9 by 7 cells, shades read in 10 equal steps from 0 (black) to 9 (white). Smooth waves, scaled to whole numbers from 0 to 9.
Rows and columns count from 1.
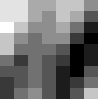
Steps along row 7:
same up down down down up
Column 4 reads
6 5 5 5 4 3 3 3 3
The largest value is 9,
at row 3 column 1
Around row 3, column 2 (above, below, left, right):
8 5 9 5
